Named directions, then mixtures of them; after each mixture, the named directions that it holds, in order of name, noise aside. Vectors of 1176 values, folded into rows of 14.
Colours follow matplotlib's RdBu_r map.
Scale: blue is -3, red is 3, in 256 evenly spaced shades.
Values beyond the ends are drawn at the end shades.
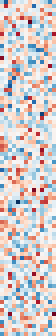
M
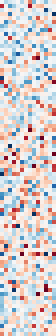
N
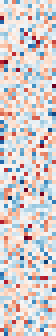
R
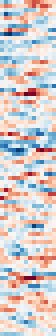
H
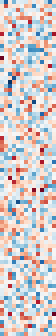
M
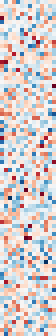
R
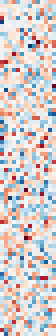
R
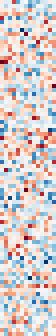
H, R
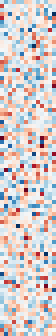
N, R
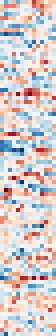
H, R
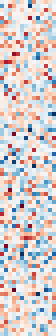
N, R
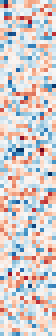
H, M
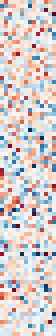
M, N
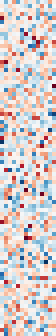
R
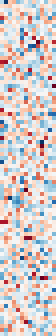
M, R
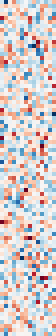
M, R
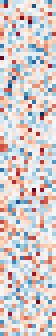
M
